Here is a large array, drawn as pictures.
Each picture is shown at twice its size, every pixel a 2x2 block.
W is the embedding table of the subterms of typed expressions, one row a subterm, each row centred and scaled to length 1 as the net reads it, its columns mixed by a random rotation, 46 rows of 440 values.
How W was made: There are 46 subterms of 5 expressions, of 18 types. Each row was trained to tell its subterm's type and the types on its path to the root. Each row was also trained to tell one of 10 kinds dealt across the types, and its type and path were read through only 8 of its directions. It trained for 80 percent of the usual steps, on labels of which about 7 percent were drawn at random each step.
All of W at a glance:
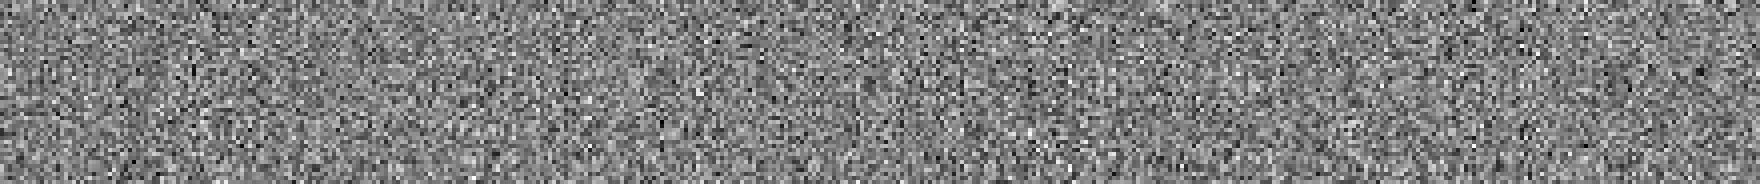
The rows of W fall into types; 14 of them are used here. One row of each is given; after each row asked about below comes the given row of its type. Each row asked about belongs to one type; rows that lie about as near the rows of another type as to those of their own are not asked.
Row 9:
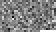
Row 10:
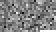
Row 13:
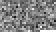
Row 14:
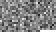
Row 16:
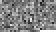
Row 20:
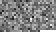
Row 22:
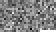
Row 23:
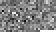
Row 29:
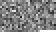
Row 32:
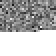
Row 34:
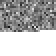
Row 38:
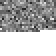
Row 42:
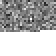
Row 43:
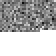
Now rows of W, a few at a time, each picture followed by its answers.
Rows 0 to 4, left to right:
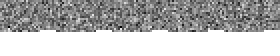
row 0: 34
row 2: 14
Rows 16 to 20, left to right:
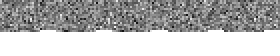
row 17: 23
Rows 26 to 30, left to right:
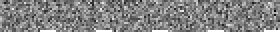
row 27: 38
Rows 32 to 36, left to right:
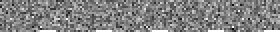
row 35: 23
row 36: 9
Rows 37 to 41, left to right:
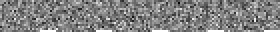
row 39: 22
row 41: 42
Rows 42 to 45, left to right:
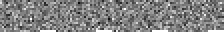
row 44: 42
